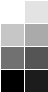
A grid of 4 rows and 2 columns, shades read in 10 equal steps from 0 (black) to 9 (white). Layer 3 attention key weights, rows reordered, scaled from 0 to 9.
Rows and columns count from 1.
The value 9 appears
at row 1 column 1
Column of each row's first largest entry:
1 1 1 2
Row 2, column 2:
6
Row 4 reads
0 1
